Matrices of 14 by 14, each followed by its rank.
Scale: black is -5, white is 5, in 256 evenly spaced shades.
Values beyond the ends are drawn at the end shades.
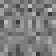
three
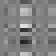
one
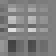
one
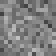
full rank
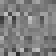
three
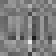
three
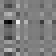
one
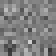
three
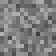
full rank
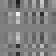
one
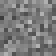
full rank
